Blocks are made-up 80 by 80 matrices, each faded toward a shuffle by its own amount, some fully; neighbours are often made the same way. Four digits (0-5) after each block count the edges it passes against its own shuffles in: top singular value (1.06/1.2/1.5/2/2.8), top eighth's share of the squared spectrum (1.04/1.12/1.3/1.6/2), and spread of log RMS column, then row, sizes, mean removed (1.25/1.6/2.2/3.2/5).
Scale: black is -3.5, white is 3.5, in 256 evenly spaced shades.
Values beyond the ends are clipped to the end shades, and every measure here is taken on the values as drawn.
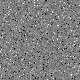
0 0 0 0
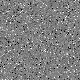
2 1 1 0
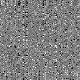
4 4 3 2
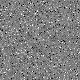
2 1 0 0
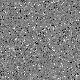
2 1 0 0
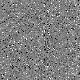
3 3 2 0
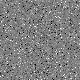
1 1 0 0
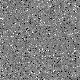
2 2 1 1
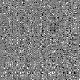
4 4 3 2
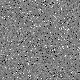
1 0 0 0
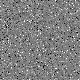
2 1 0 0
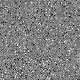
3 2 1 0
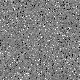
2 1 0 0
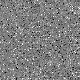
3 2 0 0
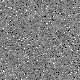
0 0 0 0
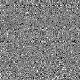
3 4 1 2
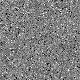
0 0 0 0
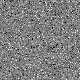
2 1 0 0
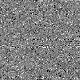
3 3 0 2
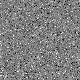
0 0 0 0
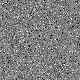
1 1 0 0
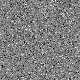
2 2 0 0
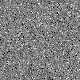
1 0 0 0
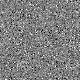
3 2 0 2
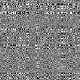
4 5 3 4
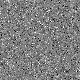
0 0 0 0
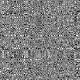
4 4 2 3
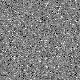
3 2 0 1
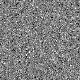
0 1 2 0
